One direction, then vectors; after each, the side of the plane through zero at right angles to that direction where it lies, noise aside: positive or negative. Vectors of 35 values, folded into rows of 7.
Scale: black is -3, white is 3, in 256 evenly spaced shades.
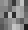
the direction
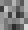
negative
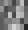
positive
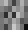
positive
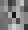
positive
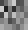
negative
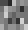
negative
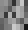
positive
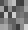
negative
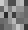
positive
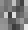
negative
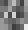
negative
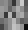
positive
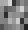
positive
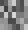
negative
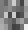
negative
